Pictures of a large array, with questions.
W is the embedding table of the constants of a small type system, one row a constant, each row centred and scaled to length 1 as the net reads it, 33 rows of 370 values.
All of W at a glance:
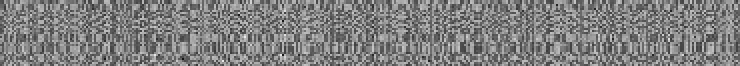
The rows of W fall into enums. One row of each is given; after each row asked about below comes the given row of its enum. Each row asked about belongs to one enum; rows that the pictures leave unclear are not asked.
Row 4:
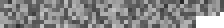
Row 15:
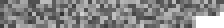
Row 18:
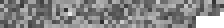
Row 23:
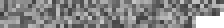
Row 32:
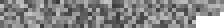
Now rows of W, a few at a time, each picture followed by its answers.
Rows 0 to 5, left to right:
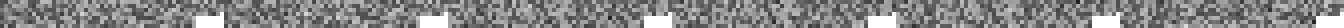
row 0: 15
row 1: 15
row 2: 4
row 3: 4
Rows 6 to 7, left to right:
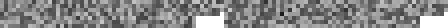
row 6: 23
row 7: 18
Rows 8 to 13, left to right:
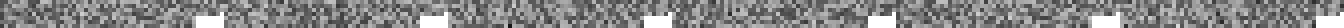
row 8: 15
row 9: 32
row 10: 4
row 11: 18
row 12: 15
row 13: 4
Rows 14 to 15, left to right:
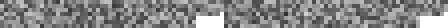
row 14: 32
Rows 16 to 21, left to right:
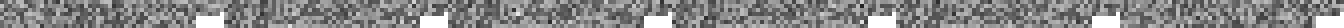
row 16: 32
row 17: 18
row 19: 18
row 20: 18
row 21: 23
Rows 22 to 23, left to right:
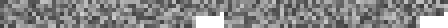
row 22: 15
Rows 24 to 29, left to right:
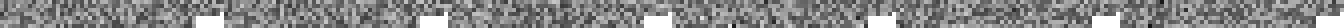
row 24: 23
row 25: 23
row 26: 32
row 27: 4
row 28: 18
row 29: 18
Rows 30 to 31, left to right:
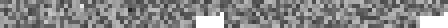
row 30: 4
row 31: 15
